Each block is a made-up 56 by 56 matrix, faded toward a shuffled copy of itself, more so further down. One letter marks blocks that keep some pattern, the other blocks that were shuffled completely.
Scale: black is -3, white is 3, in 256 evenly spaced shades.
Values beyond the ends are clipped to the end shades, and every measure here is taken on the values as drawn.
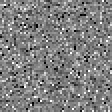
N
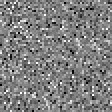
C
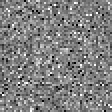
C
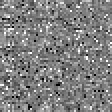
C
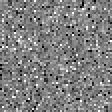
N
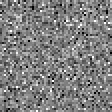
C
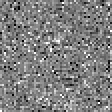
C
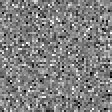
C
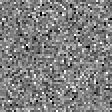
N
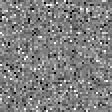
N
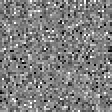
C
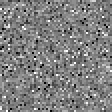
N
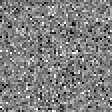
N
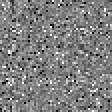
C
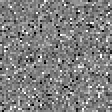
N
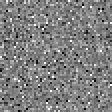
N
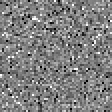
N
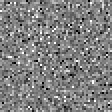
N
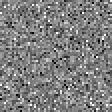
N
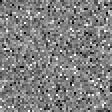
N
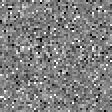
C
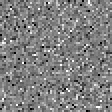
N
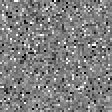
N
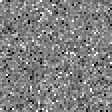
N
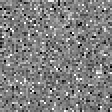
N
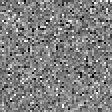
C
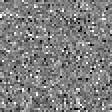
C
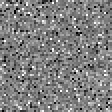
N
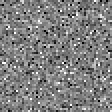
N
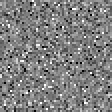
N
